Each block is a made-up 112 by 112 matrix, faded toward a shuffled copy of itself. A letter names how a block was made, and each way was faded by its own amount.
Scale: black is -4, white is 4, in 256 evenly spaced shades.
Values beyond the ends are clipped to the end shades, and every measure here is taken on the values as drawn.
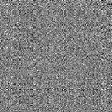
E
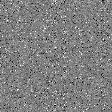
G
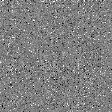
G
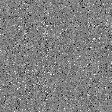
G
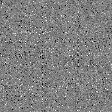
G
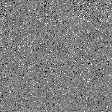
G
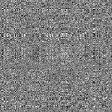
E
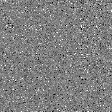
G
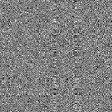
E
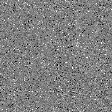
G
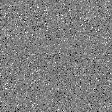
G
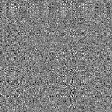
E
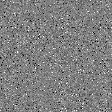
G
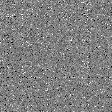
G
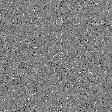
G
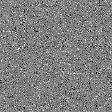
G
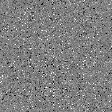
G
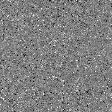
G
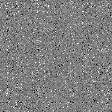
G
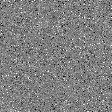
G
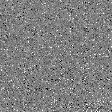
G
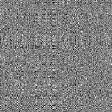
E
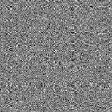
E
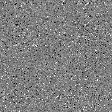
G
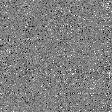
G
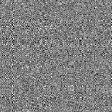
E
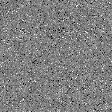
G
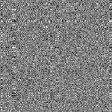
E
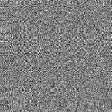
E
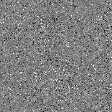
G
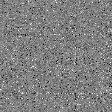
G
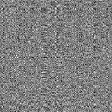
E
